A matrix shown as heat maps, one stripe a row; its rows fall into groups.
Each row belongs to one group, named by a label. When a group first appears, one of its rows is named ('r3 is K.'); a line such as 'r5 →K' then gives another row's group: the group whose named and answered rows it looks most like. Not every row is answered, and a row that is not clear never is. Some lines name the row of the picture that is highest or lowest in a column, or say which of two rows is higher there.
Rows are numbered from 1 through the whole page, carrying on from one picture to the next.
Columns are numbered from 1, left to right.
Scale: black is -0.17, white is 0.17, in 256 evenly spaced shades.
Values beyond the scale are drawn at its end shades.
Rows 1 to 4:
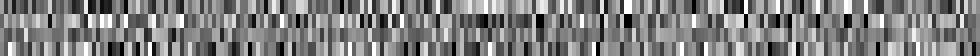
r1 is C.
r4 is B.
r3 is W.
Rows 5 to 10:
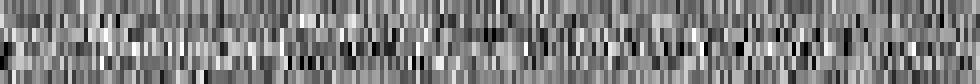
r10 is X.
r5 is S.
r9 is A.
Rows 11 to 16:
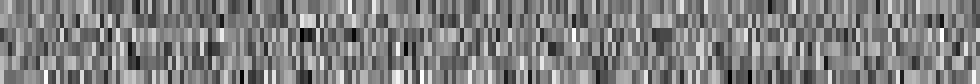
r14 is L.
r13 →A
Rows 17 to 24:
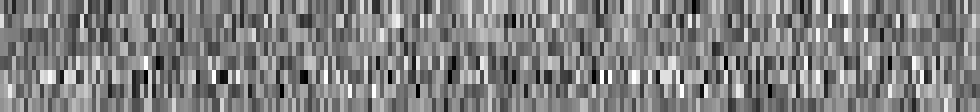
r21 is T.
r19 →C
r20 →L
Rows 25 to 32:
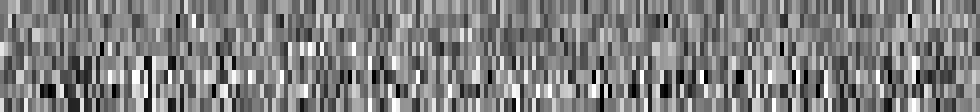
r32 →W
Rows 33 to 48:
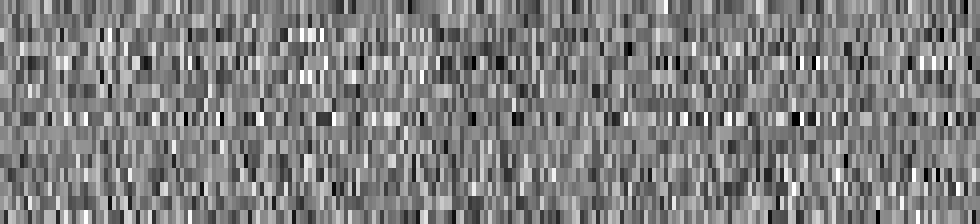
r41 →X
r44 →T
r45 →T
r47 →L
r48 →B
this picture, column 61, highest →45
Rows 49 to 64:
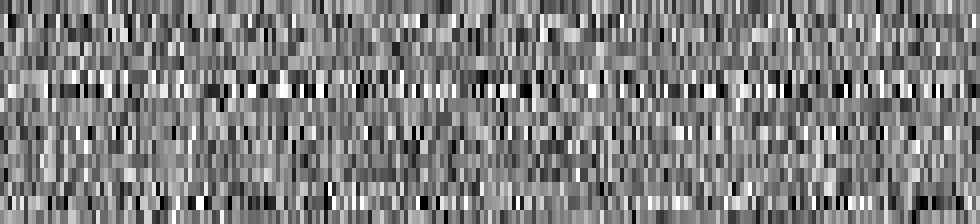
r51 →L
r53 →C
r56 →S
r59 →B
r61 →B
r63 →X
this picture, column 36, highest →63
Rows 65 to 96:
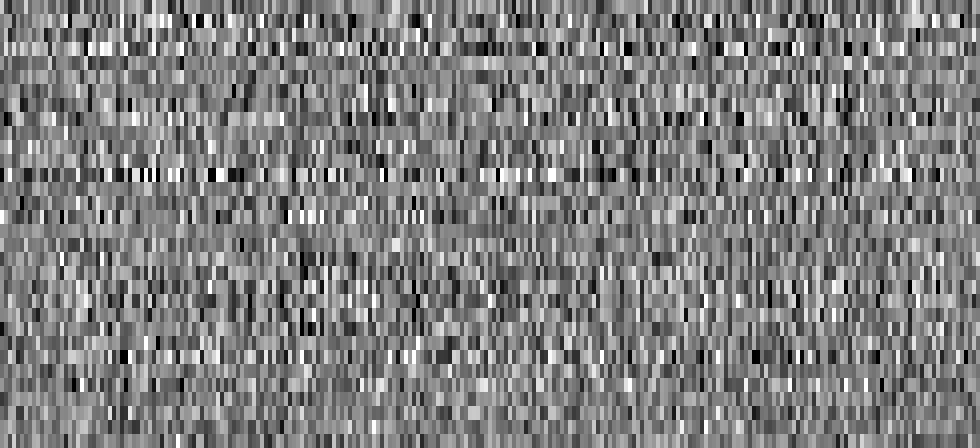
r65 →W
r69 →C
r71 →T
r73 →B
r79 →T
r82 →W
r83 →A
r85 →T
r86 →B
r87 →T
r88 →A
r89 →T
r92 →C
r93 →A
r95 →B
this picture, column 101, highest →68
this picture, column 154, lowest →77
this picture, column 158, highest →92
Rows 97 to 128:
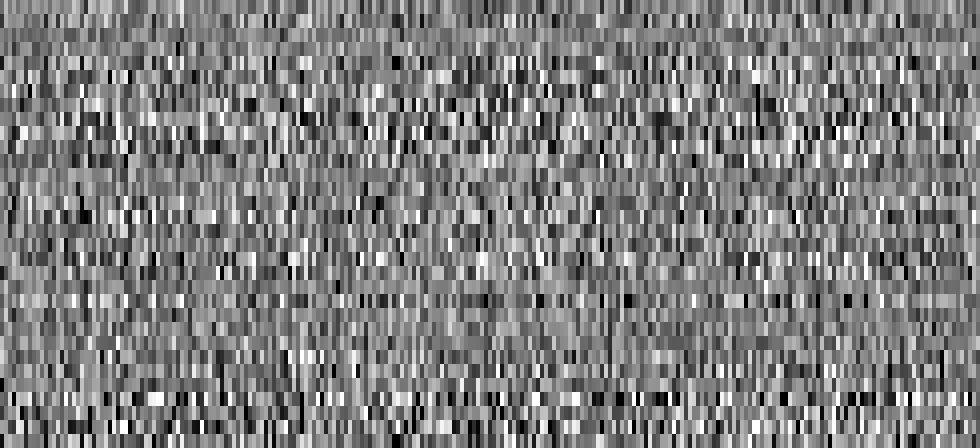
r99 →C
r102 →L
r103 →C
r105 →A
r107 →L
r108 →C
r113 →L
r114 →S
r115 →C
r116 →A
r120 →S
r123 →S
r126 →T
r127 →L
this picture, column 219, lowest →125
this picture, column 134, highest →125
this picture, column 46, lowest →115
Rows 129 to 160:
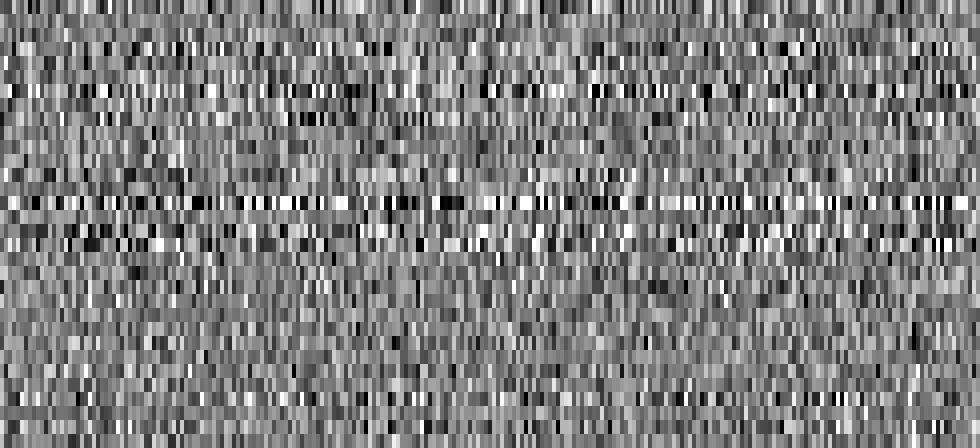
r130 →S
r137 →A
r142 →C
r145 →C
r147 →S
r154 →X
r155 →B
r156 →W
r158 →C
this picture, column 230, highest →155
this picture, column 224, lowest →135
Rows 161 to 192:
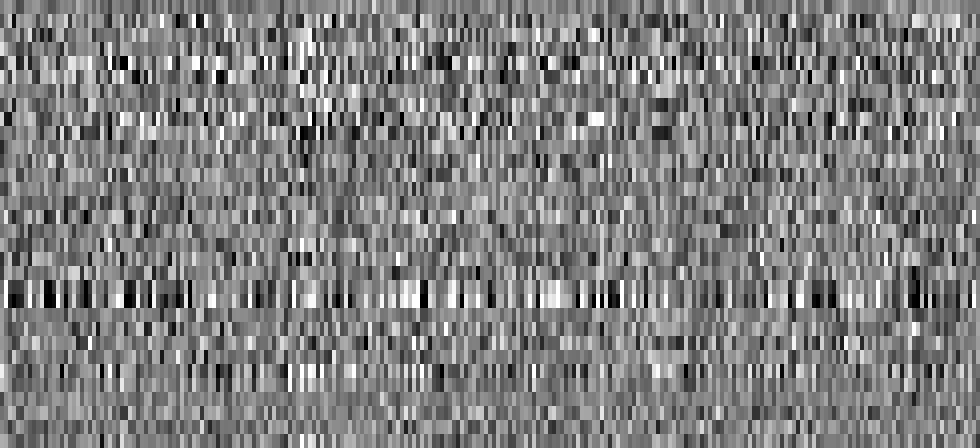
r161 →B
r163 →S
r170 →A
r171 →A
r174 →A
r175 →C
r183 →X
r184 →W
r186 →X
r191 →L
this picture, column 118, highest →165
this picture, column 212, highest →185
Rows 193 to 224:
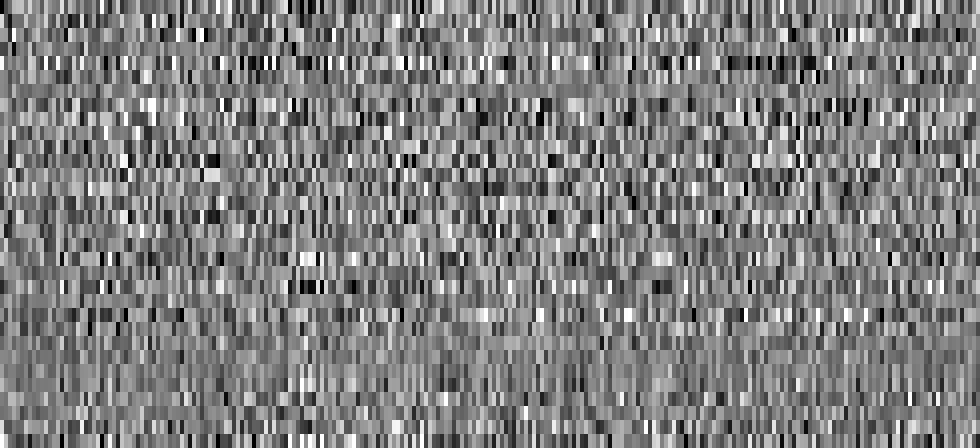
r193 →A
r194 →W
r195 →X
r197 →W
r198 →X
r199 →X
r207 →S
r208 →L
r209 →S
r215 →C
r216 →T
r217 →S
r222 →T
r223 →W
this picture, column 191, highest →202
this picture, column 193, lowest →197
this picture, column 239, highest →201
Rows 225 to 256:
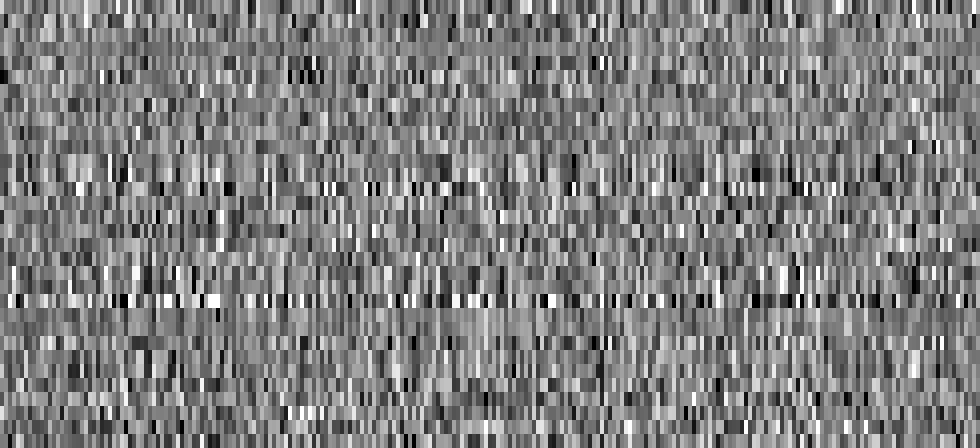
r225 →T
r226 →B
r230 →A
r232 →W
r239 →W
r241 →B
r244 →X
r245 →X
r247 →C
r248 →C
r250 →W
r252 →L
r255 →C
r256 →L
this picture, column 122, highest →255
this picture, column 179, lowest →225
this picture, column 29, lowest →246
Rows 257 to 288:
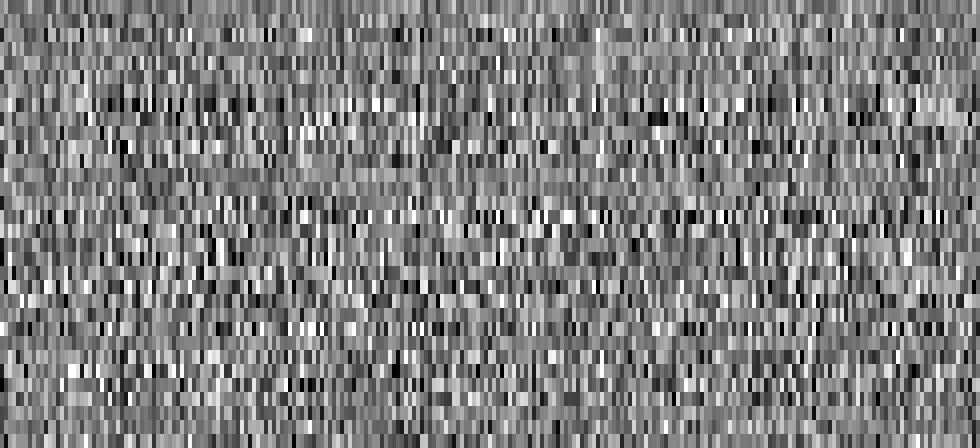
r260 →X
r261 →S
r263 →B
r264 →B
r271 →A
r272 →S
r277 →B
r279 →T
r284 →A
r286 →A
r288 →B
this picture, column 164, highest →280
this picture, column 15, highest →272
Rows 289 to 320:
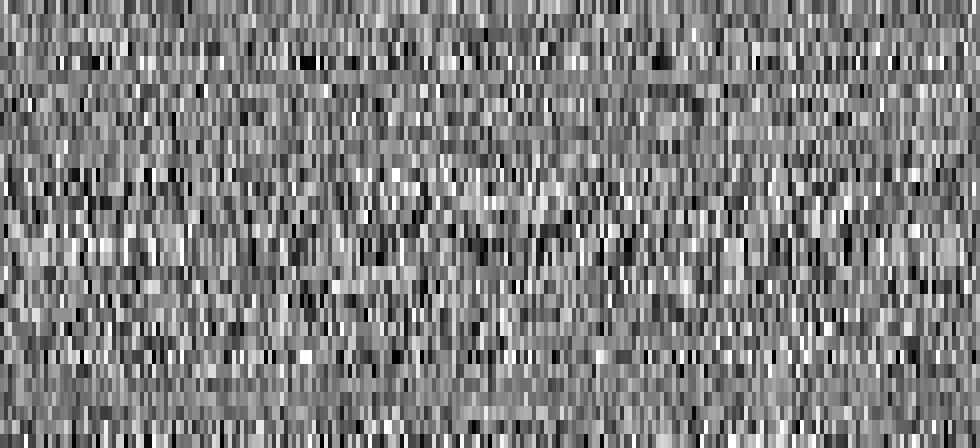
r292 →L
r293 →A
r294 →X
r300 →S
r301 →W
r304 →T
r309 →X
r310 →A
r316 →L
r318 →C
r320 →W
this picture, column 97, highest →319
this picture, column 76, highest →314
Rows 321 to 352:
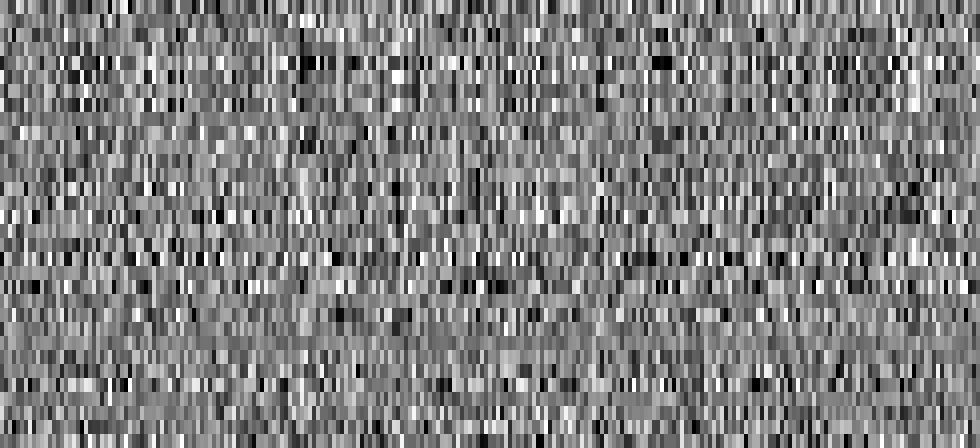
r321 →L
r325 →A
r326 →W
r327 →B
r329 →X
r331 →A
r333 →S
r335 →S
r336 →S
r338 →W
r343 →X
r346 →S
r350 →S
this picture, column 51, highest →330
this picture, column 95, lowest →351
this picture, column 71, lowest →348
